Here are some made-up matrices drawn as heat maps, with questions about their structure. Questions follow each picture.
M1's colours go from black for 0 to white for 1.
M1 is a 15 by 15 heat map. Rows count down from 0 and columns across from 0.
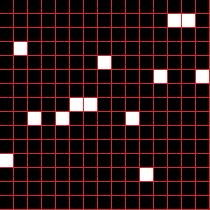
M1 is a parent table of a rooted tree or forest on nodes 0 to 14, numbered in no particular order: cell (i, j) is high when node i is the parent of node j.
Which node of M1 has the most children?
8
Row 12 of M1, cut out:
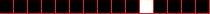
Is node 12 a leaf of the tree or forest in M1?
no
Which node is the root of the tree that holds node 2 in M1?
8
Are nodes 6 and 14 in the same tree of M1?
yes
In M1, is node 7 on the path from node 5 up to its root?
yes
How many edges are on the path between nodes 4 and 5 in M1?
2
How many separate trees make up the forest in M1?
2
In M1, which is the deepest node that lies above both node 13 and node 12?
1
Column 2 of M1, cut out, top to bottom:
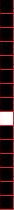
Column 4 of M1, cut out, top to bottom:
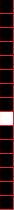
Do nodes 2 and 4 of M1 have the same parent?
yes
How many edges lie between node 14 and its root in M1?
4
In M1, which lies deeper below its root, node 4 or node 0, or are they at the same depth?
node 0
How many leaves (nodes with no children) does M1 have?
7
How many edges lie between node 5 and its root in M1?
3
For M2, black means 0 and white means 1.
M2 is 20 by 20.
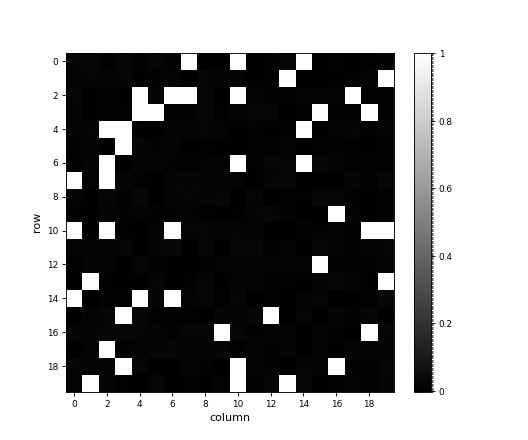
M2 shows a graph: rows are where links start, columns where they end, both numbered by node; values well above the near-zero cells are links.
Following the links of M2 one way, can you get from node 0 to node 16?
yes
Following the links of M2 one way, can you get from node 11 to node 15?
no
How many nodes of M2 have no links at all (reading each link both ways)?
2
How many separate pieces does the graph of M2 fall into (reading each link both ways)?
3
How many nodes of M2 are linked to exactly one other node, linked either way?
4
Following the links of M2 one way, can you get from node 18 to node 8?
no
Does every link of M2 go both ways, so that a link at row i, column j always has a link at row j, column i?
yes
